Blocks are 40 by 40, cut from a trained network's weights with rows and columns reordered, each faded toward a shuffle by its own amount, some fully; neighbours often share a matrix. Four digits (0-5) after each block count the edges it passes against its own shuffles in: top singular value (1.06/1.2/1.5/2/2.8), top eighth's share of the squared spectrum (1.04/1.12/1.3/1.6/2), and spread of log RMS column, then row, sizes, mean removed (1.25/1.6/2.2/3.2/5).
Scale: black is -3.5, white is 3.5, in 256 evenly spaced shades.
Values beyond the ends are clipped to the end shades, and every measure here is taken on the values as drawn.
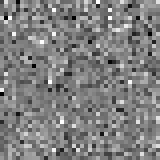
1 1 0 1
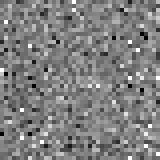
0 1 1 0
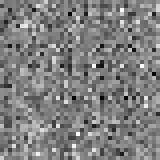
2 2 0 2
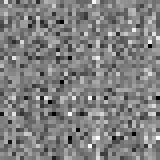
2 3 0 2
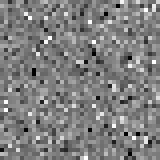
0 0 0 0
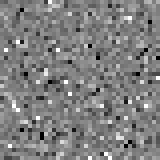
0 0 0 0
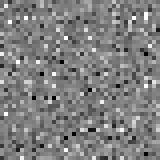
0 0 0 0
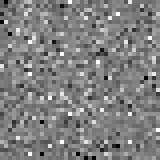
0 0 0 0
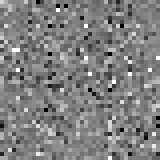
1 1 1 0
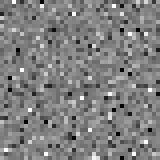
0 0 0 0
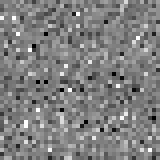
1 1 0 0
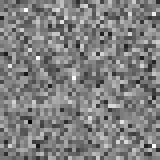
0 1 0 0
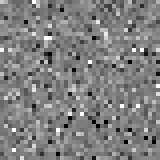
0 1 0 0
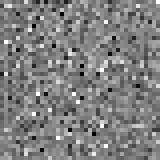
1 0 0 0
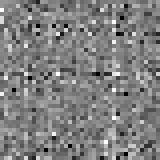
2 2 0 2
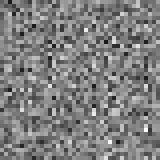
3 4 2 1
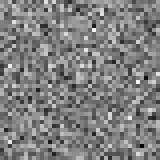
2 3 1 0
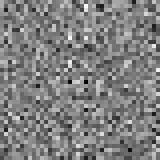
3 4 2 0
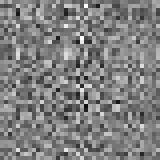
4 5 3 2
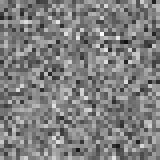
1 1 0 0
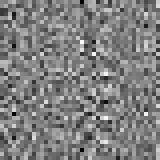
3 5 3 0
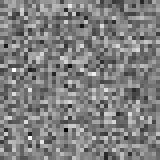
2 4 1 0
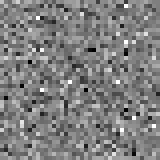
1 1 1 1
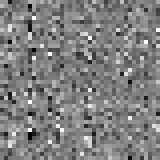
2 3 3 0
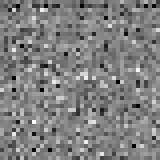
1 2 2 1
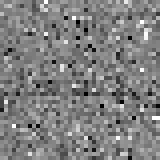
1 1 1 0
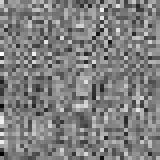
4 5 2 1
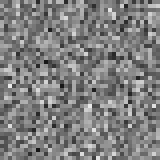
2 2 0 0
